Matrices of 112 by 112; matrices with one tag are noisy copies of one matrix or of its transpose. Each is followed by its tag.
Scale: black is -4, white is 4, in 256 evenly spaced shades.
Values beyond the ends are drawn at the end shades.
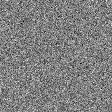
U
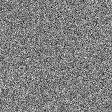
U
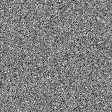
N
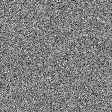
N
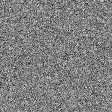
N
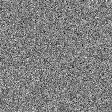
U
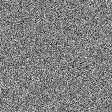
U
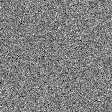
U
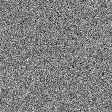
U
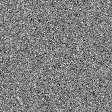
N
